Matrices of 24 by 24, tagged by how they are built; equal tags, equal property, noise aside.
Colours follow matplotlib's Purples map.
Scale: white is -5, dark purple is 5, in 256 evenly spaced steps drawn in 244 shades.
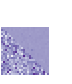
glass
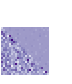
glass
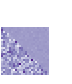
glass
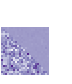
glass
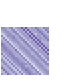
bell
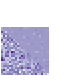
glass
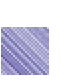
bell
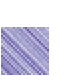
bell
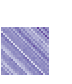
bell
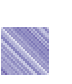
bell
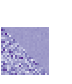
glass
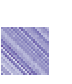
bell
